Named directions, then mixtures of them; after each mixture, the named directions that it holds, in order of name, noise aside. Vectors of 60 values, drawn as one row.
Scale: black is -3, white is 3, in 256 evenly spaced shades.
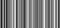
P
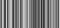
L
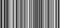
L, P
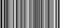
L, P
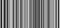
L, P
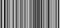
L, P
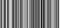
L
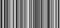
L, P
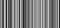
L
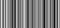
P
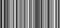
L, P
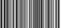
L, P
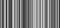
L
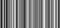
P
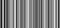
L, P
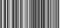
L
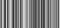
L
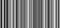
L, P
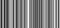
L, P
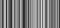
L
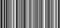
P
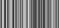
L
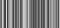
L
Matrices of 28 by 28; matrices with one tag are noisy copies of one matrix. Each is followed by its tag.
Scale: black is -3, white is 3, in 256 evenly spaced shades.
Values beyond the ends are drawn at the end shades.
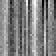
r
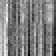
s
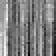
s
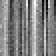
r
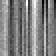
r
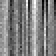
r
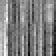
s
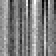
r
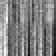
s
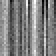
r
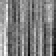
s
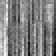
s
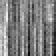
s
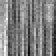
s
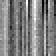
r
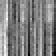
s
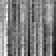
s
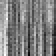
s
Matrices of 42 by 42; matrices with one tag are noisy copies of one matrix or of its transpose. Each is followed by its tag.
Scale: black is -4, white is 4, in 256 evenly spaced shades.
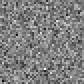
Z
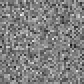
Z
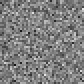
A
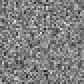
Z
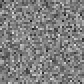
A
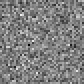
Z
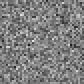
Z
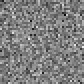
A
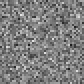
Z
